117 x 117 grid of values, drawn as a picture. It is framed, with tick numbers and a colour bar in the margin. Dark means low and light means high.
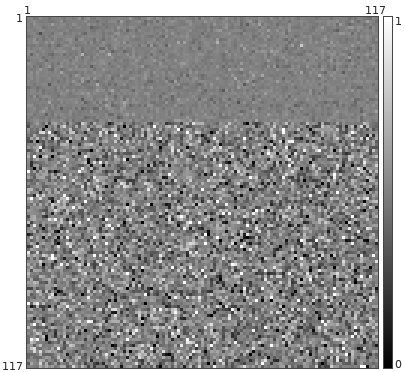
Histogram: heavy tails on both sides. Grain: fine. Seam: horizontal, 30% of the way down, the top part calmer. Slope: none.
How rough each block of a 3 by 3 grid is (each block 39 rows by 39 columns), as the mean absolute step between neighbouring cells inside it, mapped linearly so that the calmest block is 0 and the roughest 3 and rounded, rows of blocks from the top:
0 0 0
3 3 3
3 3 3
